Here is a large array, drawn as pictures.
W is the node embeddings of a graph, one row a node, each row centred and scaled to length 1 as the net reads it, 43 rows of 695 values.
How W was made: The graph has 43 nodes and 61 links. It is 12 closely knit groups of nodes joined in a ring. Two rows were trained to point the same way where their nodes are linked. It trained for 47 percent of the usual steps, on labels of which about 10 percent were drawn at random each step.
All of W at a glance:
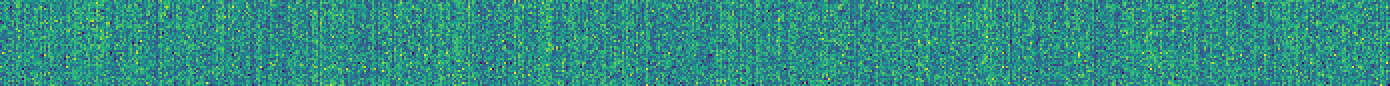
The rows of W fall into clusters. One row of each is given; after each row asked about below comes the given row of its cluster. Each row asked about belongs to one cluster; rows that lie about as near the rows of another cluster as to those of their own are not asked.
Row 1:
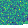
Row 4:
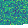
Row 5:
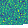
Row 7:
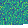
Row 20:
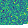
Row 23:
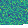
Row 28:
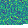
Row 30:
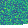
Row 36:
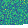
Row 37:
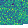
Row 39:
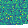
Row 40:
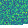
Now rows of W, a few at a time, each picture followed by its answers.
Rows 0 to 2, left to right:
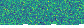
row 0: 23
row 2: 30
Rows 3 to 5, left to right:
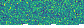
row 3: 30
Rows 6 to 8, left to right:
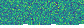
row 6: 1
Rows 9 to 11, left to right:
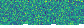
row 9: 1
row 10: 36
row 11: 5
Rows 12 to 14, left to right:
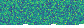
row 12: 39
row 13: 39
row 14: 1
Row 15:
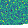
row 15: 28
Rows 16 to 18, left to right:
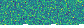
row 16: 37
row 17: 28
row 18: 23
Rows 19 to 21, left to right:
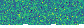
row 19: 37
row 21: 5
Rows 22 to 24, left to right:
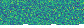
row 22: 36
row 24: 23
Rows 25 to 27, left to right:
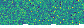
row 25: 37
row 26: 39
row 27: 30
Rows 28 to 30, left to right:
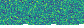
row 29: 20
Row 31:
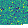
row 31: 4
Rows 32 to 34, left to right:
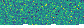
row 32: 40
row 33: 7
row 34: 7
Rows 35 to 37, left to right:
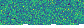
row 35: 20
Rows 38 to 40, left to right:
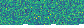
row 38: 5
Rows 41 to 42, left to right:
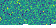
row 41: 4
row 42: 40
